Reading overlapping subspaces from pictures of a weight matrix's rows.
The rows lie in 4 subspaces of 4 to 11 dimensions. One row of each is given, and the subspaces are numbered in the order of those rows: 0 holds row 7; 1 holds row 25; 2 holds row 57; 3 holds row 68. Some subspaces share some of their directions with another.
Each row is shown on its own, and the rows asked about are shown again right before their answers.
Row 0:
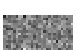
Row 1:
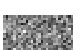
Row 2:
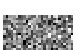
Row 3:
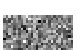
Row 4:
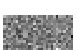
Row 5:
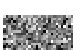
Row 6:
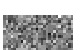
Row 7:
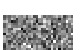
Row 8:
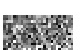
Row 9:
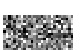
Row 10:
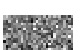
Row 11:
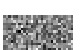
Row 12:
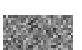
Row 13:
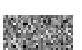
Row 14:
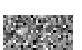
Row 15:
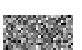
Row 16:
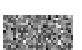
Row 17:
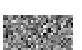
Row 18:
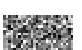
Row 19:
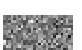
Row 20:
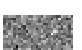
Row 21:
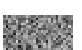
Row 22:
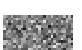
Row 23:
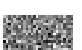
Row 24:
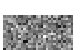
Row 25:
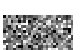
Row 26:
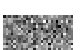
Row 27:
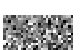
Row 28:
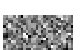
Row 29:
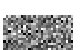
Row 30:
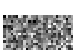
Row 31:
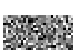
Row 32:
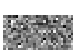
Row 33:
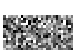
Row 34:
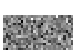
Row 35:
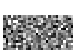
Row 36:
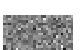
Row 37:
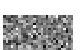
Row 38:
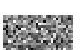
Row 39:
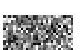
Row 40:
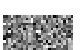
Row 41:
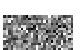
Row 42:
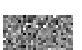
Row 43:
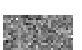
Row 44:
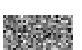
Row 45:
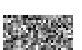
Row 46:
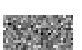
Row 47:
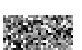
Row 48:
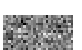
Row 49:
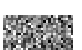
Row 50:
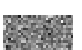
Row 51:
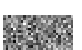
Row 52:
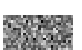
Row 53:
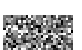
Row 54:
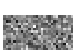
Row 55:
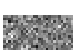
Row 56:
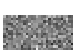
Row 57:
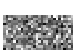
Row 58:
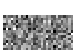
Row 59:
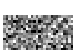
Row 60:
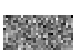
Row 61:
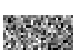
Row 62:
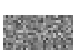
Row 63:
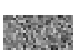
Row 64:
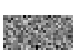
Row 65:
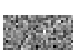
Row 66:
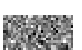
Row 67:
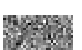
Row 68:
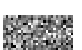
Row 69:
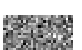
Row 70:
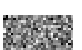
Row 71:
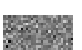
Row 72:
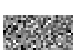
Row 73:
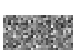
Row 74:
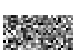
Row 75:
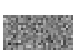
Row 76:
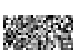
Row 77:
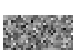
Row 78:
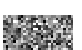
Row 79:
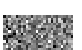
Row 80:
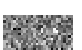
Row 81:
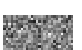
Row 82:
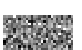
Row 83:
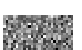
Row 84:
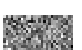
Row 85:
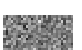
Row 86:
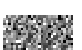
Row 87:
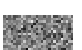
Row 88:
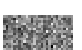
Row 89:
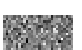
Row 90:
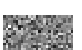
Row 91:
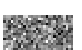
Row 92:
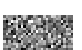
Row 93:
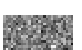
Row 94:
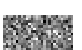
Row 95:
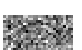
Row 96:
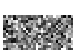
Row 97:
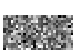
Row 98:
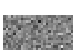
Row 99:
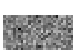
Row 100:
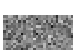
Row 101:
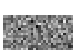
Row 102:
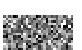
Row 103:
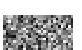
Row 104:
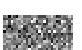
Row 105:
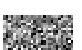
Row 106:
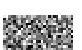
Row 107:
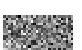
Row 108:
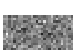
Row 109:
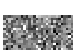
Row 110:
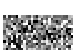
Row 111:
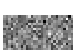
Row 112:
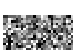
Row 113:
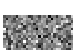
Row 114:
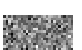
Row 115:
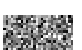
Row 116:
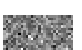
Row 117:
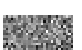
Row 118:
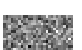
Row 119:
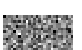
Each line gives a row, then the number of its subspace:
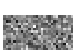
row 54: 2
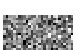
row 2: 1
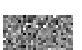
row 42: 1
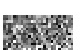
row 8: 0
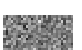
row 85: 0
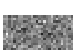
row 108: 0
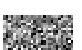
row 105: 0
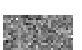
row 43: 3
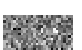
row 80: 0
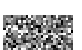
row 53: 1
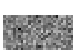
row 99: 0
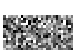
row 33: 0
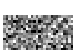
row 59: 2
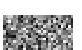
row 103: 0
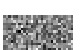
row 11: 1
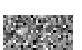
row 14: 1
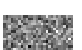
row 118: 3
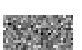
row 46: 2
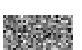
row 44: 1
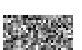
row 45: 3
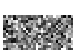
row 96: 2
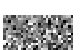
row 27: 0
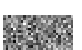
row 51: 2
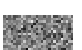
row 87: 1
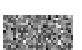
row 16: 3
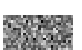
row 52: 0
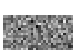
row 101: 1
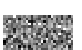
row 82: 0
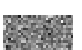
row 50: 0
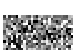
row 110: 3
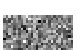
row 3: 3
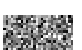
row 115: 3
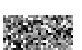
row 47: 3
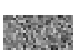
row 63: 0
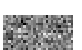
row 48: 1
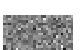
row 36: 2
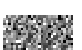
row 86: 2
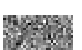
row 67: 1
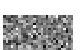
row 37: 2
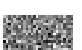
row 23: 2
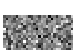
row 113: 0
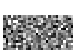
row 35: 2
